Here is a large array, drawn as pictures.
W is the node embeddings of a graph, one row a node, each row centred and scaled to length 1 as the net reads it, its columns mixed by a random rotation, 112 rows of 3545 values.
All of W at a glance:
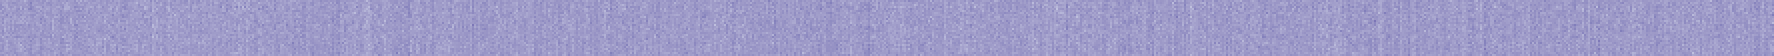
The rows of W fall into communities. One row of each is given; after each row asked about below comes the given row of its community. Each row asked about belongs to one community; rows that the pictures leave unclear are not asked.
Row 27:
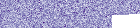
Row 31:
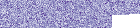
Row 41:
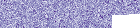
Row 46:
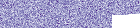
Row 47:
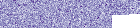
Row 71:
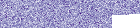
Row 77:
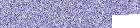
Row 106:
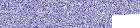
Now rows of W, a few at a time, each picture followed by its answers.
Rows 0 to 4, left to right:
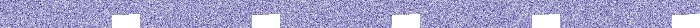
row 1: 77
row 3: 31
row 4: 46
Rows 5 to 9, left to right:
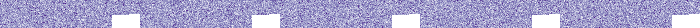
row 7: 71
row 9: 106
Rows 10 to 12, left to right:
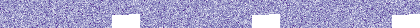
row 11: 41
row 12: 71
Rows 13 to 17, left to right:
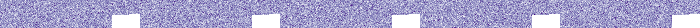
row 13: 41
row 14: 71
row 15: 71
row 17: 31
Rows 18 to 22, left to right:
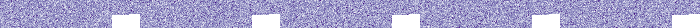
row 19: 71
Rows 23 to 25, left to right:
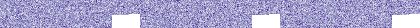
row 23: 41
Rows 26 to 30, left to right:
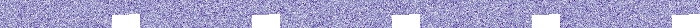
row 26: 41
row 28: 47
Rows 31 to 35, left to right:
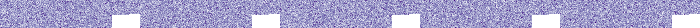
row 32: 106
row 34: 41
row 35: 106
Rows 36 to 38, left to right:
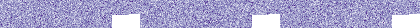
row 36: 77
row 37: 31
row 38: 46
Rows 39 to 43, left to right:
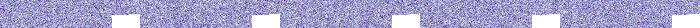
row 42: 46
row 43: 106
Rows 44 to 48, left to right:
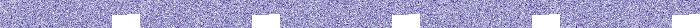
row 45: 77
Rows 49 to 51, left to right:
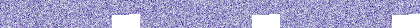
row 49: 27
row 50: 47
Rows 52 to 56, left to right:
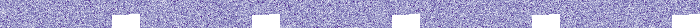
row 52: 31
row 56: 71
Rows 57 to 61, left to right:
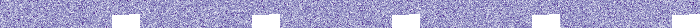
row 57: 106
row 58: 41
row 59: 106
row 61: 46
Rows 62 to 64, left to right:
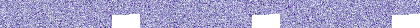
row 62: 31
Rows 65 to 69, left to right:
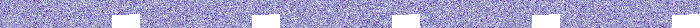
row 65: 27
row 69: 41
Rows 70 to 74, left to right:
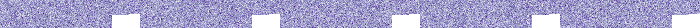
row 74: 46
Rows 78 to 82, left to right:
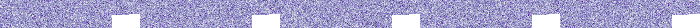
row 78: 77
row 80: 41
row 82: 46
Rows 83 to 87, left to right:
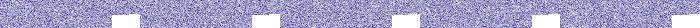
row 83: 71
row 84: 77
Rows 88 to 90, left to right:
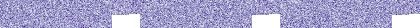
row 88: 46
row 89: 71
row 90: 77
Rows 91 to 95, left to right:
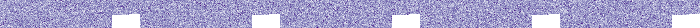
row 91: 41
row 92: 46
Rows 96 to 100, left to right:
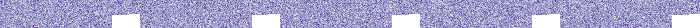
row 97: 46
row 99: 71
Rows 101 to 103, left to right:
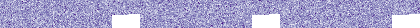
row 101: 46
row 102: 106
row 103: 71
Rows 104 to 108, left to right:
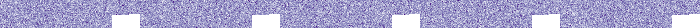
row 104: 77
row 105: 47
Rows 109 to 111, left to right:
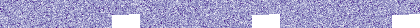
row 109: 47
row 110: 41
